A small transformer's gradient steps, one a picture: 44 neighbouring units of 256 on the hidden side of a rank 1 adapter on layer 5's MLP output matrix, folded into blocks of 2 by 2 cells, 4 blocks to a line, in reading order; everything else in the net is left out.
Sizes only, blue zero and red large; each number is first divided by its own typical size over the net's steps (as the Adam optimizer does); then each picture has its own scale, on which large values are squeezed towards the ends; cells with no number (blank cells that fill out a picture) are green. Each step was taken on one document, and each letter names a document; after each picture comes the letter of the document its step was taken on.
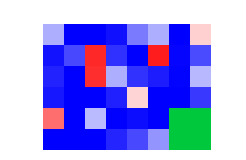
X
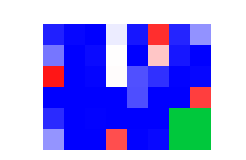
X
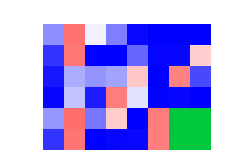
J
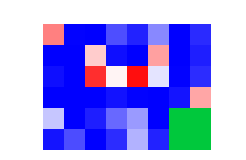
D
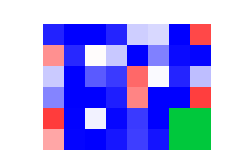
X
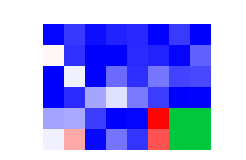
J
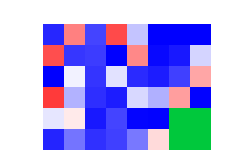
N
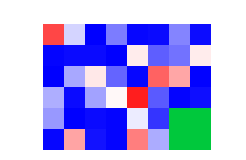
N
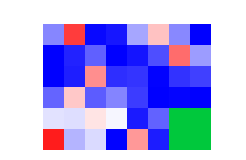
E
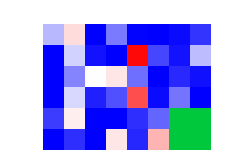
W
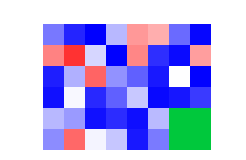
J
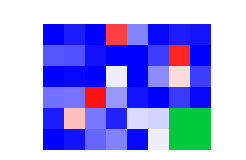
E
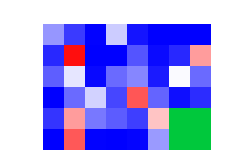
J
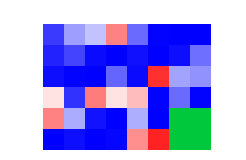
N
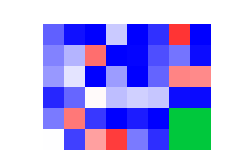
E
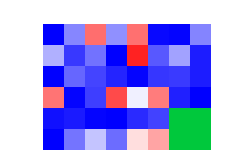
N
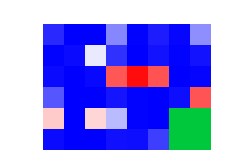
X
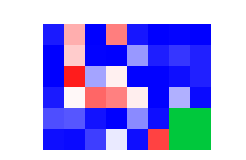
W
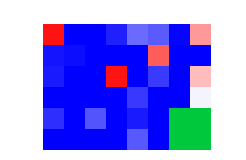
X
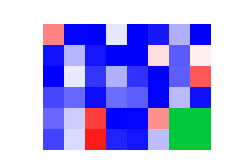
J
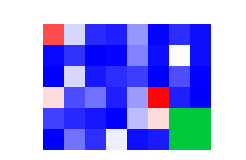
N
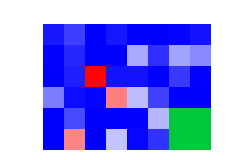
W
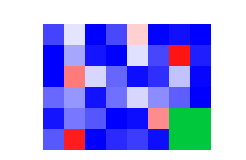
W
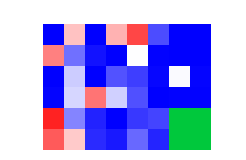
J
